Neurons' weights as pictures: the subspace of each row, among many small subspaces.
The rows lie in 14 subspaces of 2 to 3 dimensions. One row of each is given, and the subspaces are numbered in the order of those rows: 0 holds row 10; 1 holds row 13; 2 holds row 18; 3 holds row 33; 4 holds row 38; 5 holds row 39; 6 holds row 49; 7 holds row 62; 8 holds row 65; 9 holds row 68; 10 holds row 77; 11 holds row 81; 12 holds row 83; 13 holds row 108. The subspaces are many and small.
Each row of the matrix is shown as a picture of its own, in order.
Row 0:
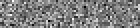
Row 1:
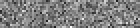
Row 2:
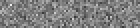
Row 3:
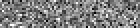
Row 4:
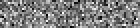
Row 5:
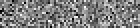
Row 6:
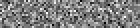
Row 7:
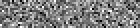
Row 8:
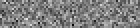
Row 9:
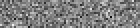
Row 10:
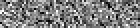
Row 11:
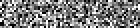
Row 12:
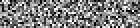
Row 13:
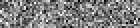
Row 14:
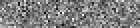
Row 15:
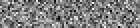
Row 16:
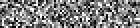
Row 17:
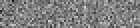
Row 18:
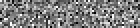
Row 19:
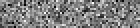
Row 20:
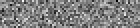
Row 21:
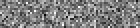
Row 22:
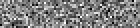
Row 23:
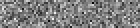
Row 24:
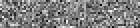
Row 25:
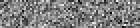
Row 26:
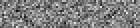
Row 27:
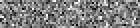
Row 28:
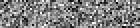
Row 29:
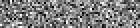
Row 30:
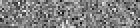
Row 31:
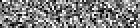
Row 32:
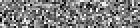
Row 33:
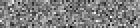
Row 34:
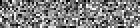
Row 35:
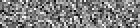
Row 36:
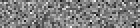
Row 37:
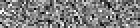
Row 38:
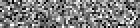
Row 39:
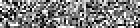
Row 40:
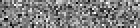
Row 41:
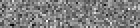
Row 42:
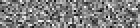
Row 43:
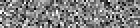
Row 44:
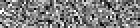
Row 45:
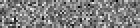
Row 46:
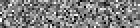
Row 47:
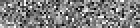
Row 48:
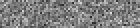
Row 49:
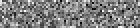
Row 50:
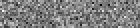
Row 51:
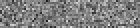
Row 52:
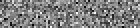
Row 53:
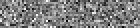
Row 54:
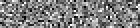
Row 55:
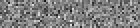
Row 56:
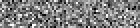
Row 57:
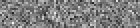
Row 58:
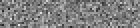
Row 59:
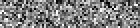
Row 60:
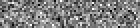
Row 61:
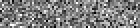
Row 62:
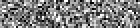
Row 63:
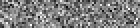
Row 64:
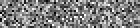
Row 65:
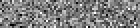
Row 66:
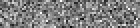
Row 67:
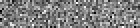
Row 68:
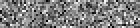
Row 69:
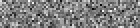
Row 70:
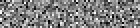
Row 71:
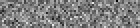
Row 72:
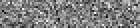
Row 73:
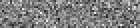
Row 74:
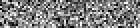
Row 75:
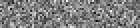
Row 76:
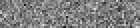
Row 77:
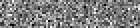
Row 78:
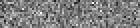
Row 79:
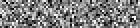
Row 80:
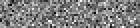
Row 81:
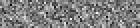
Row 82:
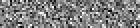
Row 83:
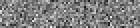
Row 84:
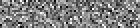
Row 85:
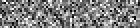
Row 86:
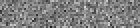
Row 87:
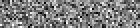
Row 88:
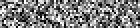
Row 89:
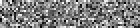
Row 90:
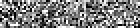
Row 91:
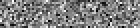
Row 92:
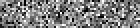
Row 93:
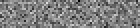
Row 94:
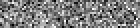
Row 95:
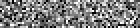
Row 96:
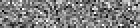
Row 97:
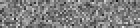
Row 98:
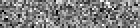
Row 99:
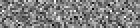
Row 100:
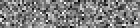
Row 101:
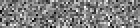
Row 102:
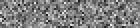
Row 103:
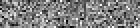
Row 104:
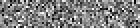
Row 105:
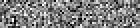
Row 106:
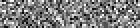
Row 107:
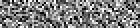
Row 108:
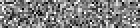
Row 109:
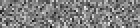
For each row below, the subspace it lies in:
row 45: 1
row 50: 5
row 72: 0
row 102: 13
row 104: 11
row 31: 8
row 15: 4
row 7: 12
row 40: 2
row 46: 3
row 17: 8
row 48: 1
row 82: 11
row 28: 1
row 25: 1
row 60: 9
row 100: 13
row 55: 6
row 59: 2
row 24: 5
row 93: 13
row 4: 13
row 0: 10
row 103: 5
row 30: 7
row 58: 3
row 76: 7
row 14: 7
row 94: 9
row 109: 12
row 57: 7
